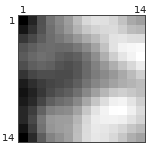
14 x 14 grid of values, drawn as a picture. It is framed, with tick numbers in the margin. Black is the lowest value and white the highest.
Lone odd cells: none. Slope: up to the right. Stripes: none.
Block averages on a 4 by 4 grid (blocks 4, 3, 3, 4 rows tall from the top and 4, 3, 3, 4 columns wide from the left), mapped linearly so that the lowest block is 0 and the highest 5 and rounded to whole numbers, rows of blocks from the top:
1 3 4 5 | 1 1 2 4 | 0 1 3 4 | 1 3 5 5
